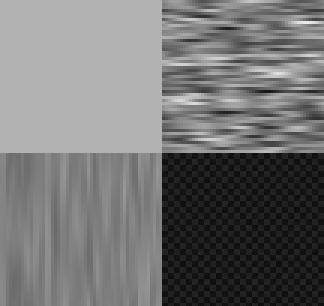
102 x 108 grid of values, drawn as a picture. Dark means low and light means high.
It is made of 2 by 2 panels. Panel 1,1: high, flat. Panel 1,2: middling, streaked across, strong in contrast. Panel 2,1: middling, streaked downward, faint in contrast. Panel 2,2: very low, checkered, faint in contrast.
